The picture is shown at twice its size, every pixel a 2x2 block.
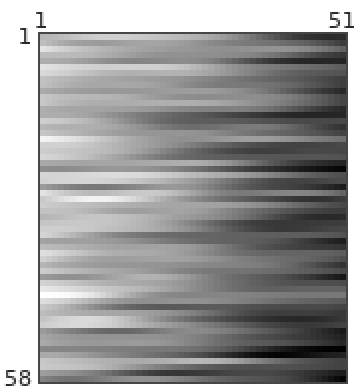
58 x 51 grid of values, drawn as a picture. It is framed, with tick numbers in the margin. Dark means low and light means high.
Grain: streaks across. Slope: up to the left. Ninth with the lowest average: bottom right. Average level on the scale: 50%.
